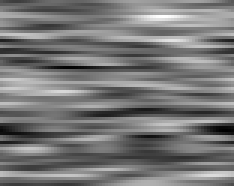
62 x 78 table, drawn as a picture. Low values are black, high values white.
The histogram is bell-shaped. The grain runs across in streaks. The ninth with the highest average is the top right.
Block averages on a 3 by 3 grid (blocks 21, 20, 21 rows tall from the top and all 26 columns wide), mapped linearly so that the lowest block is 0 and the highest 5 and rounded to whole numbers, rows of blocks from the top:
1 3 5 | 4 1 2 | 0 1 1
